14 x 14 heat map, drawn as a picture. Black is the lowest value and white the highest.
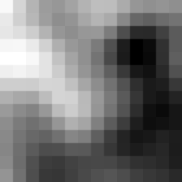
The ninth with the highest average is the top left. The bottom right is the smoothest part. The field climbs toward the top left.
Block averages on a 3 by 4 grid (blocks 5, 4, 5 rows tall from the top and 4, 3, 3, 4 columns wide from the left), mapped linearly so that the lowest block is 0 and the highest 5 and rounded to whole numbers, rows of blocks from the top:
5321 | 4420 | 2210
